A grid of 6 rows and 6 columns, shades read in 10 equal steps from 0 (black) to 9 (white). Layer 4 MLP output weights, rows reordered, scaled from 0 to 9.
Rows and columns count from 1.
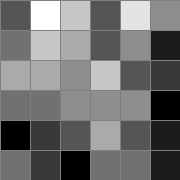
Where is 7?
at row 1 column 3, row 2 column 2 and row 3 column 4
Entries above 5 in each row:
3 2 3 0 1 0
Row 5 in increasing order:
0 1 2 3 3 6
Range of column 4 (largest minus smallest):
4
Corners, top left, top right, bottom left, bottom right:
3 5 4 1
